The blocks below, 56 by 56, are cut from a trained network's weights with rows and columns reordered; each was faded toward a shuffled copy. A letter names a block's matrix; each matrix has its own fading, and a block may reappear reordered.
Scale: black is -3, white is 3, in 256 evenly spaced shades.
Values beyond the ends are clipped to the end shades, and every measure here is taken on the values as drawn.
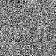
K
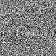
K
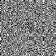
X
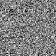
K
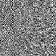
X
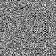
X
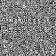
K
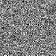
K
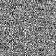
X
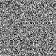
K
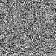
K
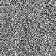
X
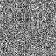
K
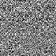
K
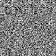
K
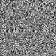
K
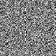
X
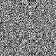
X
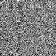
K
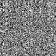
K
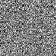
K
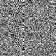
X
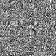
X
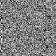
X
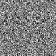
K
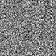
X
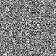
K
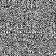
K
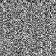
X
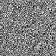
X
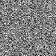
K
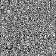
K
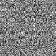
X
